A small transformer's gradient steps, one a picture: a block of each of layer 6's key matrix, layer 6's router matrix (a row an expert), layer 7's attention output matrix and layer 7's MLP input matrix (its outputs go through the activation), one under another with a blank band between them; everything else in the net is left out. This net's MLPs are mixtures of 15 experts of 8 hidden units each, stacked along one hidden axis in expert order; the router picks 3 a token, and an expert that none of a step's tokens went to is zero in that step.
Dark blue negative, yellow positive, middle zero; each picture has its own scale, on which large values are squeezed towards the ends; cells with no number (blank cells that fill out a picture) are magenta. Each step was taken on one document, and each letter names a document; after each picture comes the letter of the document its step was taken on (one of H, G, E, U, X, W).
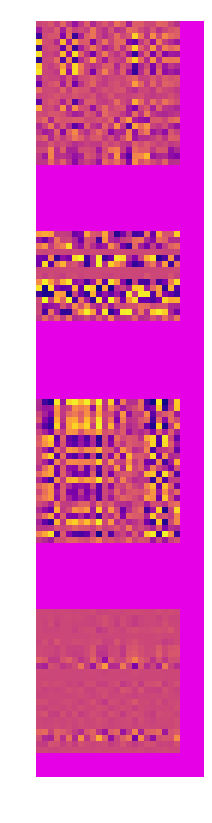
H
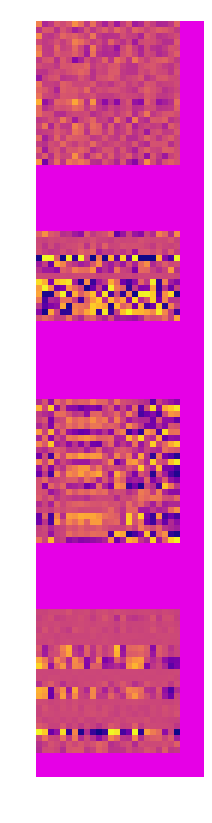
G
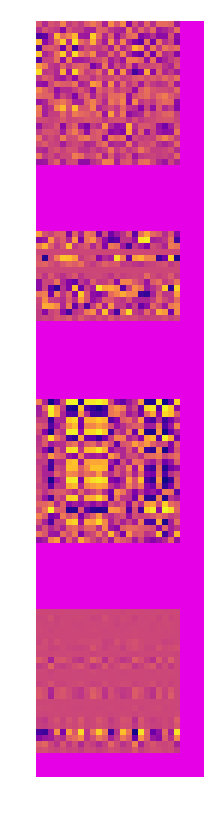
H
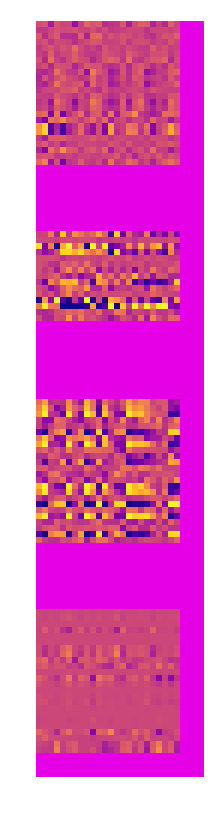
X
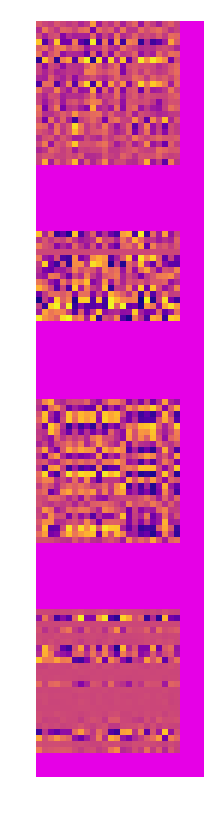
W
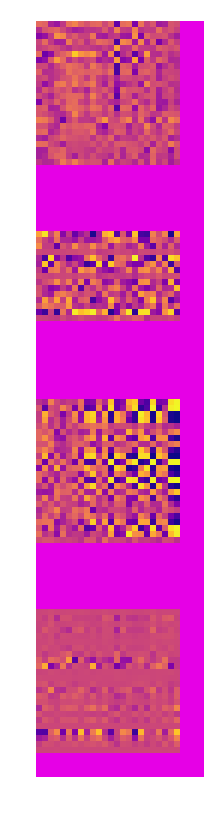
G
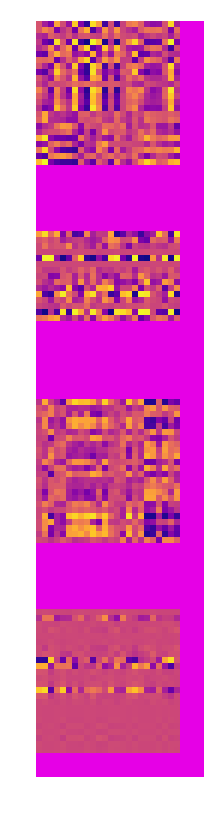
G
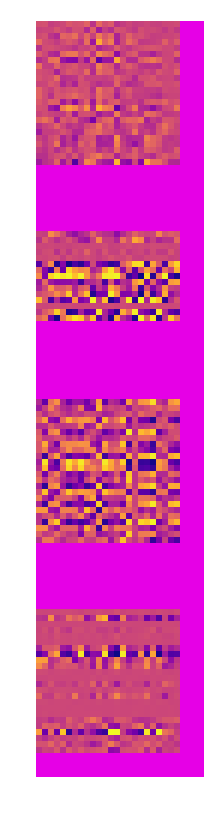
W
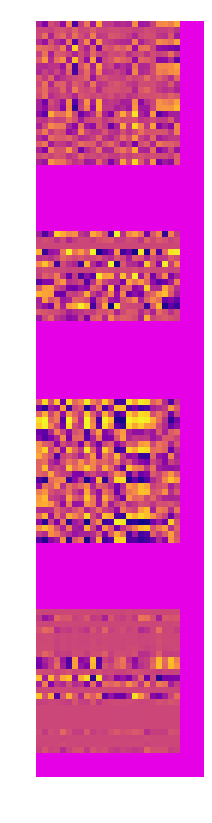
X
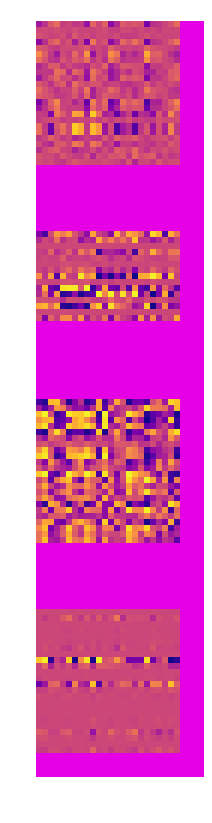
X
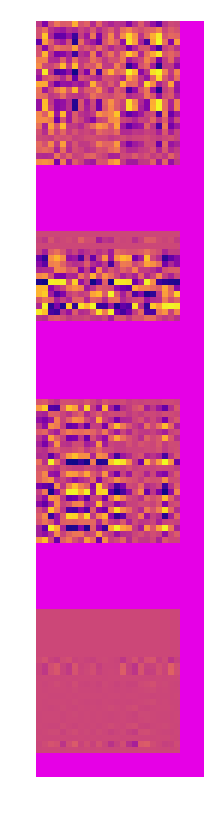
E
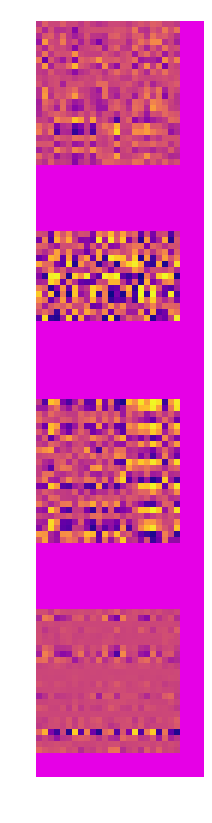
W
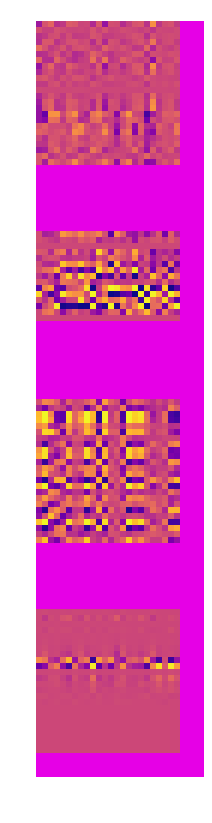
X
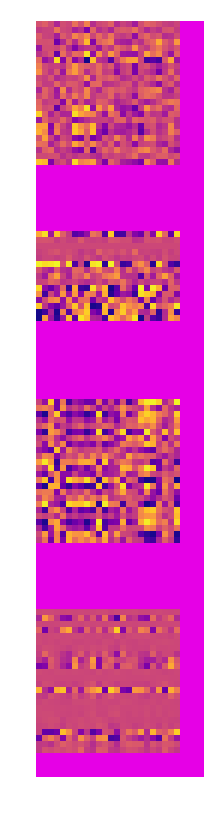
W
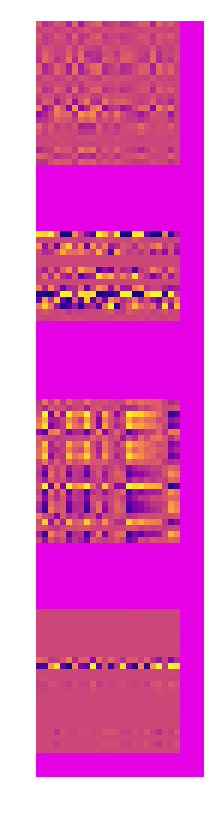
X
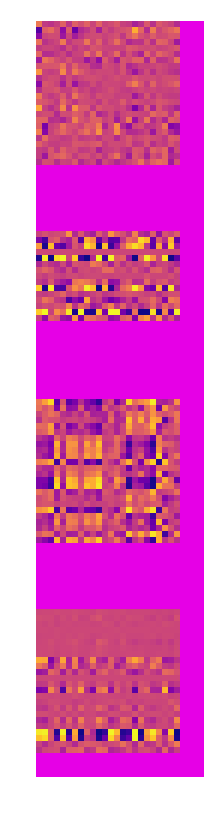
H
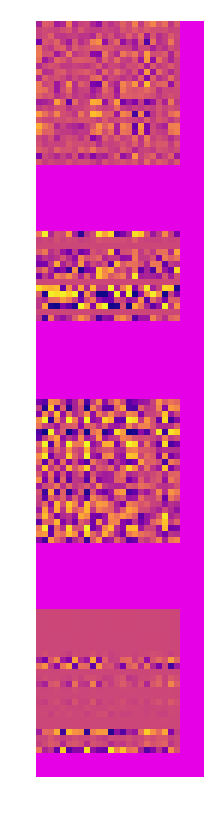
X
